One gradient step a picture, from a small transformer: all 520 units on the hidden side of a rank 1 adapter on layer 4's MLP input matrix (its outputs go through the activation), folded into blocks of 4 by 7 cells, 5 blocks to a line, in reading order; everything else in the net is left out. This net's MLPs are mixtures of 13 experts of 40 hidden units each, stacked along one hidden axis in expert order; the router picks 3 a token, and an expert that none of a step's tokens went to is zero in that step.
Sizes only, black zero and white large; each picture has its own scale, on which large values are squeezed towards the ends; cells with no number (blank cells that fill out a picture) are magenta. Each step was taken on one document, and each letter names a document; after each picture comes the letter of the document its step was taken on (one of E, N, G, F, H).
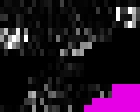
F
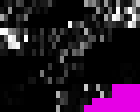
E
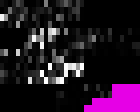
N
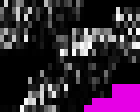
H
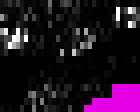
F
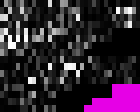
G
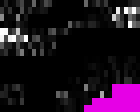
E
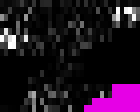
F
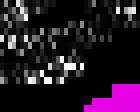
N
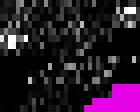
G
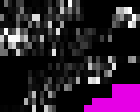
G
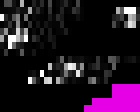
G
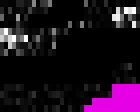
E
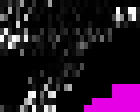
F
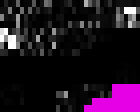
E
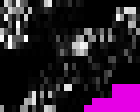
H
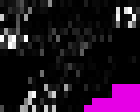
F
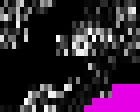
H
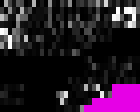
E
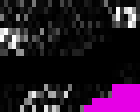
E
